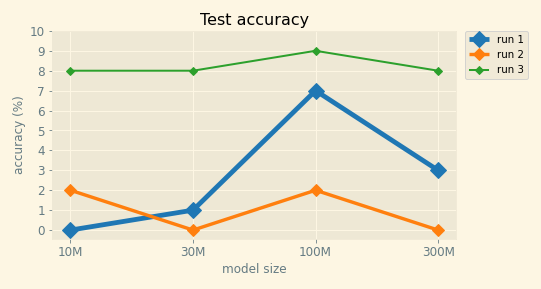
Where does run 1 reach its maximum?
100M
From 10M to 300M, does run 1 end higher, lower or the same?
higher
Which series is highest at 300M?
run 3
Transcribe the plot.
Title: Test accuracy
x-axis: model size, ticks 10M 30M 100M 300M
y-axis: accuracy (%), ticks 0 1 2 3 4 5 6 7 8 9 10
Legend: run 1, run 2, run 3
Values:
run 1: 0 1 7 3
run 2: 2 0 2 0
run 3: 8 8 9 8
